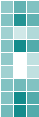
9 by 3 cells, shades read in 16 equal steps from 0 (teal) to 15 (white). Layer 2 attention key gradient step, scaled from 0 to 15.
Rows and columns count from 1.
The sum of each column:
68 54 63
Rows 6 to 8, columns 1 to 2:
9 15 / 7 6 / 7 0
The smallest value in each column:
6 0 4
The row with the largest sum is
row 6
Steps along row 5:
up down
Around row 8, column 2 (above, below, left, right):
6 0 7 4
